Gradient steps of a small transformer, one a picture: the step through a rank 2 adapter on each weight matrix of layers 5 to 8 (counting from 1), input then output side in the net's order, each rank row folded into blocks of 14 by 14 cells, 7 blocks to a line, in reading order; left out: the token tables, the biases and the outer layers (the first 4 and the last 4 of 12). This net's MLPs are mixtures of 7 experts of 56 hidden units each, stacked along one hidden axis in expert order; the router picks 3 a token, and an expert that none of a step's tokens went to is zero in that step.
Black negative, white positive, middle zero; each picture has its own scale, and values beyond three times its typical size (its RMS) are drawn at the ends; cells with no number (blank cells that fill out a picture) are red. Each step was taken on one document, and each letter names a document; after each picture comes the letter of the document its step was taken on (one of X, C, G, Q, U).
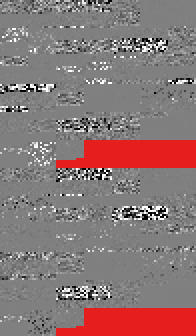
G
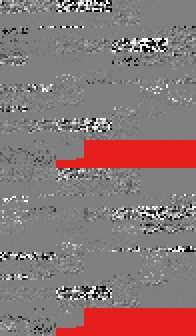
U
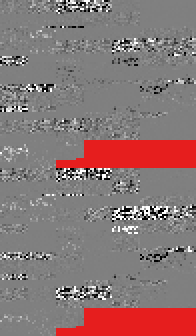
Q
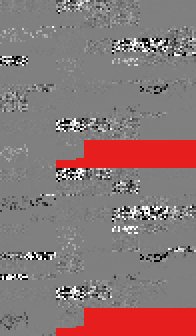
Q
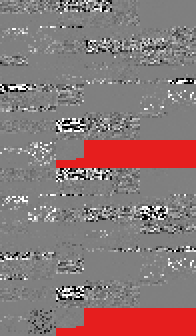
G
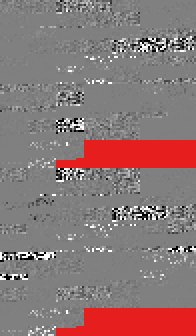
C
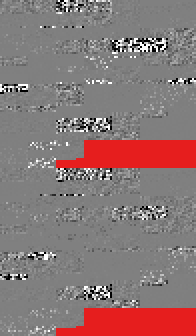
C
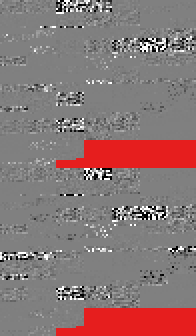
C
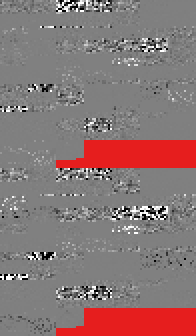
U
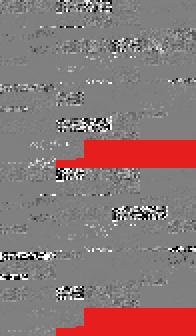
C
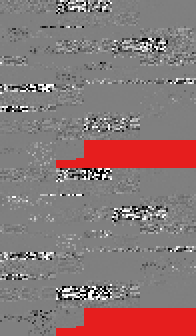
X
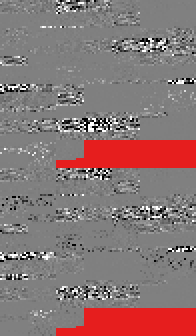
X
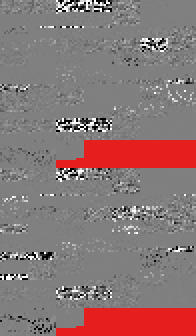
U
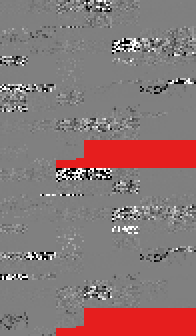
Q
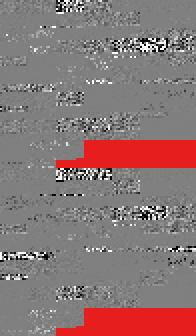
C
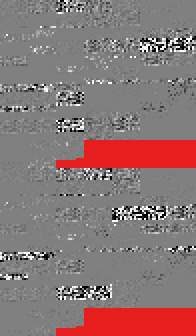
C
